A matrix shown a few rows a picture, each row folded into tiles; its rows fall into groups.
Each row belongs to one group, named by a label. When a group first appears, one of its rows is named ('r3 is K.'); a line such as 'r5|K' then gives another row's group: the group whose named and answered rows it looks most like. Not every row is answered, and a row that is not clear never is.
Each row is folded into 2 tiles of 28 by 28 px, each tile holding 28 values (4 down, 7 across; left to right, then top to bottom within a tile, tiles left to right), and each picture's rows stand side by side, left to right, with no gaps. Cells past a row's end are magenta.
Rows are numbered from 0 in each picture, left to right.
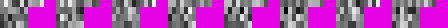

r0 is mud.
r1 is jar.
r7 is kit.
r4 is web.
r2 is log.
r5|kit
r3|web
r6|log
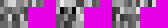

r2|mud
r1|web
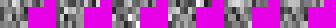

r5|jar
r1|mud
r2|log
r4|jar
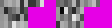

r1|kit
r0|jar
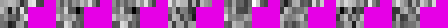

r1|kit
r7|mud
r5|log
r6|web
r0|web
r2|kit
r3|jar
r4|kit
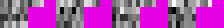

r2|mud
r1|web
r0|jar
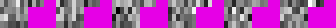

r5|kit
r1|log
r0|log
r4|kit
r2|web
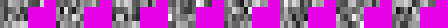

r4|mud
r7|web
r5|jar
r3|kit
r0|jar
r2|jar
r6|log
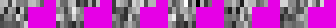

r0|web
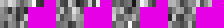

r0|web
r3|mud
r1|log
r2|kit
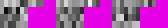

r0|web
